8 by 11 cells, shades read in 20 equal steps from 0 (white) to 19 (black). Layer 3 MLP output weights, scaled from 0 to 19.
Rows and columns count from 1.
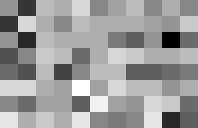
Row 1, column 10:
6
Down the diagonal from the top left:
8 3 5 5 9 7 7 9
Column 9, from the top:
9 7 8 6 12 5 3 2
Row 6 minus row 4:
-10 -6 2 2 -11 1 0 1 -1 2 1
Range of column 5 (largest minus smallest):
12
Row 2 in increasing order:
3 4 5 6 6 6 6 7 8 9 15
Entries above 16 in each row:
0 0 1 0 0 0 0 0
